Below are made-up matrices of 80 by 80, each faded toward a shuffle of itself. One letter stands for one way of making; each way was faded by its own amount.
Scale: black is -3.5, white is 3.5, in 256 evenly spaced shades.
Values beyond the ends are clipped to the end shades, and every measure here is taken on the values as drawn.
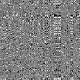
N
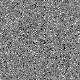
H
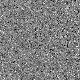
H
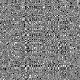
N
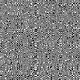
N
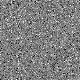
H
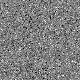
H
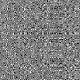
N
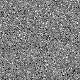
H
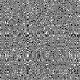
N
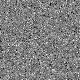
H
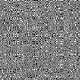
N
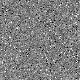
H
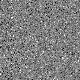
H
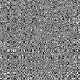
N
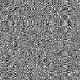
N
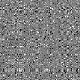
N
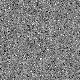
H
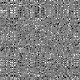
N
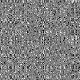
N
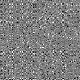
N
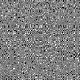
N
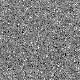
H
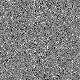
H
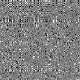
N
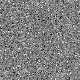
H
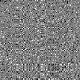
N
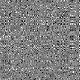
N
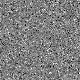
H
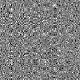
N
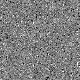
H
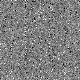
H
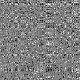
N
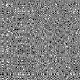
N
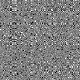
N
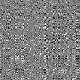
N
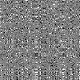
N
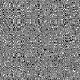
N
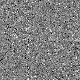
H
